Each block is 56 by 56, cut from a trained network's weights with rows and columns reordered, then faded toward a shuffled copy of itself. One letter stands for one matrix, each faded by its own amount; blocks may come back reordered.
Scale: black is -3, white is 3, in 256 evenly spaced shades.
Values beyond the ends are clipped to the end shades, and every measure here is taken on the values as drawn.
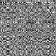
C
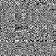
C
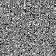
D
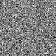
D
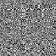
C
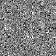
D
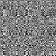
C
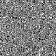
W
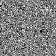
D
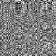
C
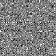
W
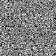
W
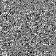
W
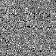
W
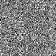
D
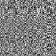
C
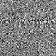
W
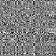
C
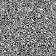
W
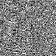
D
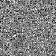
D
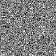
D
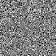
D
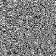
D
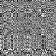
C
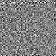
C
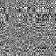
C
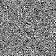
D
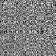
C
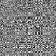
C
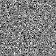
D
